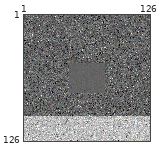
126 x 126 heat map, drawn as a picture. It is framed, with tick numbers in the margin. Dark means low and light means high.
The centre is the calmest part. A horizontal seam about 80% of the way down splits the table, and the bottom part is higher. No regular stripes run through it. In the centre lies a patch that is calmer than the rest.
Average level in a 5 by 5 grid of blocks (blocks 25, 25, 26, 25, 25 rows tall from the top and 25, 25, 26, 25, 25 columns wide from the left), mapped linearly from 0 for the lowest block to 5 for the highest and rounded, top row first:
0 0 0 0 0 | 0 0 0 0 0 | 0 0 0 0 0 | 0 0 0 0 0 | 5 5 5 5 5
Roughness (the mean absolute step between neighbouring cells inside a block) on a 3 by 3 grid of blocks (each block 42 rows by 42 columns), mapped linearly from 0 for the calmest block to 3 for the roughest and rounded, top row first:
333 / 303 / 333
